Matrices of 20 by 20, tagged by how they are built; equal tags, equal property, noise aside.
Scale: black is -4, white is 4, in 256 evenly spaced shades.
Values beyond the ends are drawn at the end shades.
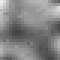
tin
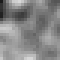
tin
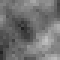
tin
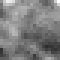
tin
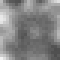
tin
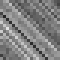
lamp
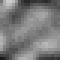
tin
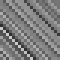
lamp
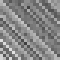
lamp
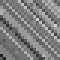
lamp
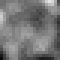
tin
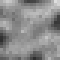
tin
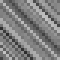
lamp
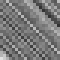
lamp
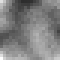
tin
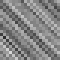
lamp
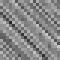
lamp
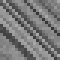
lamp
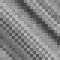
lamp
